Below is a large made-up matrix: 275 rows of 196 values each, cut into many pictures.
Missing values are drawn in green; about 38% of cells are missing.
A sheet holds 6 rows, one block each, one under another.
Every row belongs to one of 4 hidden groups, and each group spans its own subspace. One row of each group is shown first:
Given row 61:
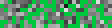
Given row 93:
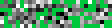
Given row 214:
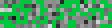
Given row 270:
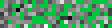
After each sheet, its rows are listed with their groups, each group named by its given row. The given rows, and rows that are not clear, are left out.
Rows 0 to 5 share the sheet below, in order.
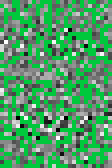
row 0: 270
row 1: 214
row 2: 93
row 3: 61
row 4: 270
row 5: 214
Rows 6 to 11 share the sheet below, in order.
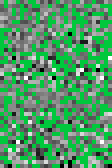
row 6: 214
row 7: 270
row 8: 61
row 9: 270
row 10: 93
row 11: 61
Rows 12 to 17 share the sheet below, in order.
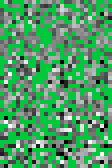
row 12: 270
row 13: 270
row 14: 214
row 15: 270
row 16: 270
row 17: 93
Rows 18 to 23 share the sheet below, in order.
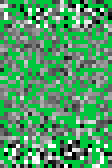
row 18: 270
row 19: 93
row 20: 93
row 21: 61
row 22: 270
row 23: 270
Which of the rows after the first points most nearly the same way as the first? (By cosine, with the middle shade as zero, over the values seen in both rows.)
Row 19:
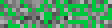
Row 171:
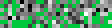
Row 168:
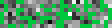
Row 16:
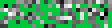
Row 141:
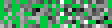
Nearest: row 168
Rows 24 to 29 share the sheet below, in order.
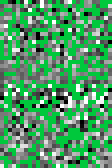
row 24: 93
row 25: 214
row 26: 214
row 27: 93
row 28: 61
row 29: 270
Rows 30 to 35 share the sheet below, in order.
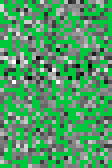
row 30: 214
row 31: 93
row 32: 270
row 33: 270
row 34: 93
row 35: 93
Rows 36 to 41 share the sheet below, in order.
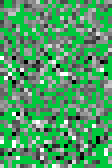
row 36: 270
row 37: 61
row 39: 93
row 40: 61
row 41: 270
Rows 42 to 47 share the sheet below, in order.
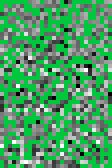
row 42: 93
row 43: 93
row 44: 270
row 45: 270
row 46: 214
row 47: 214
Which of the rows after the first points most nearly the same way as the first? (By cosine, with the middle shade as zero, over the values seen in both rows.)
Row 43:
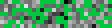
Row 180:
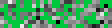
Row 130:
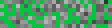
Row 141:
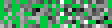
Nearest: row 180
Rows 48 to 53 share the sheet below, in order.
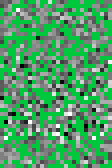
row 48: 270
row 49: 214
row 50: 214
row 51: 93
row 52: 93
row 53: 214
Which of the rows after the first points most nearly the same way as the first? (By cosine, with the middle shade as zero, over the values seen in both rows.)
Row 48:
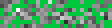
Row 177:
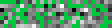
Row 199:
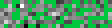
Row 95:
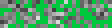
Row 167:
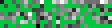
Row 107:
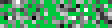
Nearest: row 199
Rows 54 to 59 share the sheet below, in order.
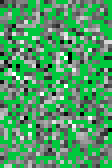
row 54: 270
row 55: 214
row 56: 214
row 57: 93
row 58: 270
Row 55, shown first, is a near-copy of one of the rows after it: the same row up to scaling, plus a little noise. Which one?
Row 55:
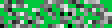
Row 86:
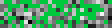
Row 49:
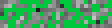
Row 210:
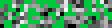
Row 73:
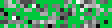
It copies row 210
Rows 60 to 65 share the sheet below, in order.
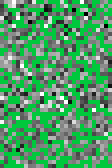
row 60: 270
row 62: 214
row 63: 93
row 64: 270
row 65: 270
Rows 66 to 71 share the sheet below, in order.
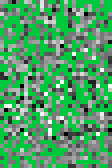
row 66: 93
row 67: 214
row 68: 214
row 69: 61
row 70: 214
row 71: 214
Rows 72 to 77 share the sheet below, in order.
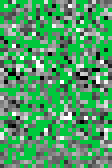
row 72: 270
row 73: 214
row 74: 214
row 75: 214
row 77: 214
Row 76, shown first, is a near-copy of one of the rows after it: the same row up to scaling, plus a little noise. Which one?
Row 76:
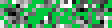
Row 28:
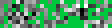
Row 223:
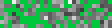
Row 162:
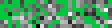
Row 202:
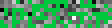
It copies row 223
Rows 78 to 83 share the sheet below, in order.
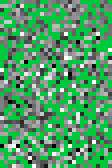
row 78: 270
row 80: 93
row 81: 214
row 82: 270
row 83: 270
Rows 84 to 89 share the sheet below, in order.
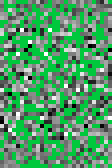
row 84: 214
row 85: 61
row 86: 214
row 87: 214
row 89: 93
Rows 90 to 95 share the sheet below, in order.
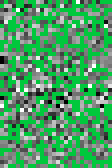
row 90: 270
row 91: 270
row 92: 270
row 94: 270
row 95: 93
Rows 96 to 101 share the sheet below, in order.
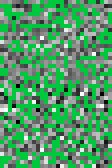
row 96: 214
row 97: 93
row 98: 93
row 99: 270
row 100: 270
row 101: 93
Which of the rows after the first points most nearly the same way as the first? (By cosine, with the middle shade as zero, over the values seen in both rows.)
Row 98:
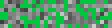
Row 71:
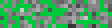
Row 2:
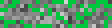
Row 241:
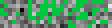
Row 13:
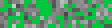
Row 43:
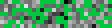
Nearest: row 2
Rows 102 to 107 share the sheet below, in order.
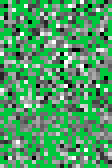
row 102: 270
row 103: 270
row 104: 214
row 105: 214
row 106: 93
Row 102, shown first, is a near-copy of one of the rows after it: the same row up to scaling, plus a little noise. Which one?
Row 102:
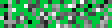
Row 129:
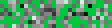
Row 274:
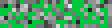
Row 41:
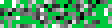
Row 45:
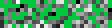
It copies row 274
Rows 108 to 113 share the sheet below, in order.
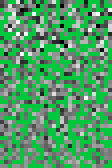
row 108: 214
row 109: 93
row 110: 270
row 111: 93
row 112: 270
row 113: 270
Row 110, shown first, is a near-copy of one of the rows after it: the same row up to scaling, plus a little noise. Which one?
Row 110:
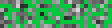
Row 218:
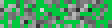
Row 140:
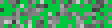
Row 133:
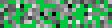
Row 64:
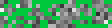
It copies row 133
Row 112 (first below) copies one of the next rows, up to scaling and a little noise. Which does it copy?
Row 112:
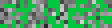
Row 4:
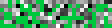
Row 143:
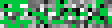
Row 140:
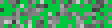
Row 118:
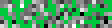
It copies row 118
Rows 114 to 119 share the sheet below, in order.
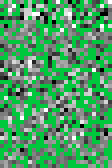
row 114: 61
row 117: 270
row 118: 270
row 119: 214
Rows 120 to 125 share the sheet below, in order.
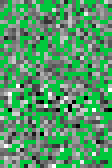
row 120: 93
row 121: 270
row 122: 270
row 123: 61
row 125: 270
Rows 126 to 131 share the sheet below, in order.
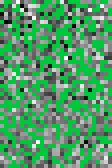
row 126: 270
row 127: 93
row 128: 214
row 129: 270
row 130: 93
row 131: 214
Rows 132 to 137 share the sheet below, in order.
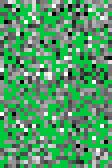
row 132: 270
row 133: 270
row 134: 93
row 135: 93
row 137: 270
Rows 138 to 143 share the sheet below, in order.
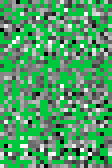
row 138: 61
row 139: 270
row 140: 270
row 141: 214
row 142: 93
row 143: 270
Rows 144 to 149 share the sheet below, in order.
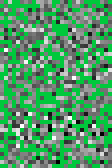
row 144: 93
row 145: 61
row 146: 214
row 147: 93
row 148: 270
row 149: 93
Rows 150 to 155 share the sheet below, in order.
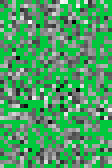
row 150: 214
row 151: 270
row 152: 61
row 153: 214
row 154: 214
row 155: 61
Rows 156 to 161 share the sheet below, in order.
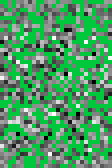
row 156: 270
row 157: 93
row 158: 93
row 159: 270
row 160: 270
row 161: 270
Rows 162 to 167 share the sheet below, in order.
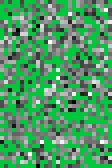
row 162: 61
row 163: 270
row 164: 93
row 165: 270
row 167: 61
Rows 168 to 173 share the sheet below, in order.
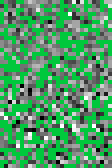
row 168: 214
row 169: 270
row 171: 61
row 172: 270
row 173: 93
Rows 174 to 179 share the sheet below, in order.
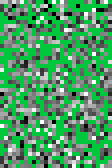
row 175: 93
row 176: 93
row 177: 270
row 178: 93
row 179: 61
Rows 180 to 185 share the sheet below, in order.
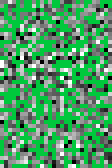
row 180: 93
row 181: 270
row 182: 61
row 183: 61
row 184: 270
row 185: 214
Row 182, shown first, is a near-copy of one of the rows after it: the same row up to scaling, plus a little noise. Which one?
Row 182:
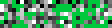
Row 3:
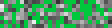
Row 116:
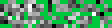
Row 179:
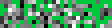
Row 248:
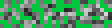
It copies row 3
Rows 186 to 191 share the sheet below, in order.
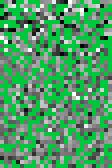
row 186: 214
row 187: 214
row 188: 61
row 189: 270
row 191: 214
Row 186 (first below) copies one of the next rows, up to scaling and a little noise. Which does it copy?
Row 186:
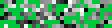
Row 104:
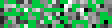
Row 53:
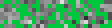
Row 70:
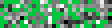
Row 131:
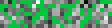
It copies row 104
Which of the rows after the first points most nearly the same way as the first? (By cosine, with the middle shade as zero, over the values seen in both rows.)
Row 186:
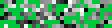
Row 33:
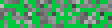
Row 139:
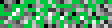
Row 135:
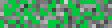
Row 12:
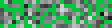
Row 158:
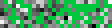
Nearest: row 139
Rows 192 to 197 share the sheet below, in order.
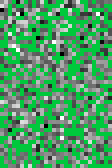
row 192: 270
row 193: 214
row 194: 270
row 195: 214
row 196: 214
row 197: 93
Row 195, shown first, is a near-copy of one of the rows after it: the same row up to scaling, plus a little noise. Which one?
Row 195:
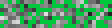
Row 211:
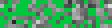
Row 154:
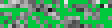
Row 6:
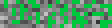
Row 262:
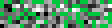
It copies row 6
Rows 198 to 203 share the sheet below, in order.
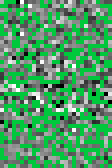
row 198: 61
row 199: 270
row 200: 214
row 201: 61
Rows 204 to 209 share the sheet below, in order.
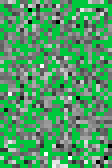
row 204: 93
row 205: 61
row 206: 93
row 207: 61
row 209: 214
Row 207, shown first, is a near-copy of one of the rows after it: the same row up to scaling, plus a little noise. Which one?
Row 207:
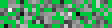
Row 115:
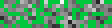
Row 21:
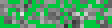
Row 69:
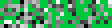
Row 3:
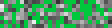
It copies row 69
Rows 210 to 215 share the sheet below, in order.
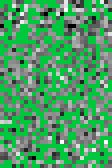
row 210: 214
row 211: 214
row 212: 61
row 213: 93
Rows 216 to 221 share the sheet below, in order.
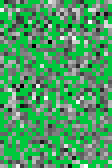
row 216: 270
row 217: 270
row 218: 270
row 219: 214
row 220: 270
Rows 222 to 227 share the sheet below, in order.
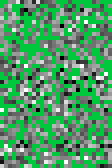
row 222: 214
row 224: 214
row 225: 270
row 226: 93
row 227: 214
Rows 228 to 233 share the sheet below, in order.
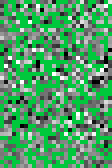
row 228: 93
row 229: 61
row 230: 93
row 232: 270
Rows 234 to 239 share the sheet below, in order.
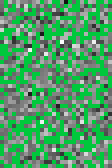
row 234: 93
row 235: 270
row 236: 214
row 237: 93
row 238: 93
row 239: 93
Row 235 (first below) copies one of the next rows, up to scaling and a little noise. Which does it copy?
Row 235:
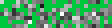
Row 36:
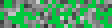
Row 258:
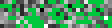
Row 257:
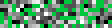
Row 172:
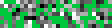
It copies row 172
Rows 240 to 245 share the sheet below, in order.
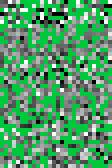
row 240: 93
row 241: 214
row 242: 93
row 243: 214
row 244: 214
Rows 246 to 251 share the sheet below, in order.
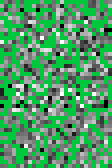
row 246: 214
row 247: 93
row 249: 270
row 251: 93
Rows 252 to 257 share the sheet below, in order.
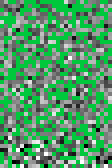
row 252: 270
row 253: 270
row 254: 214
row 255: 270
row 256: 61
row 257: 270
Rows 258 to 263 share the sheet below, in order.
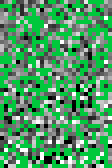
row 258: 270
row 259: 214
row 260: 93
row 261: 270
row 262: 214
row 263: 93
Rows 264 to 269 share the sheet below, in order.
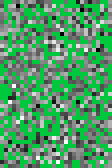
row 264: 93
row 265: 214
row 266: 61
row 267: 61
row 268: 270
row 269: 93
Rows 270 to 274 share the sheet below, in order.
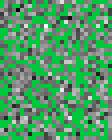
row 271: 270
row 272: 61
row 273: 214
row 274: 270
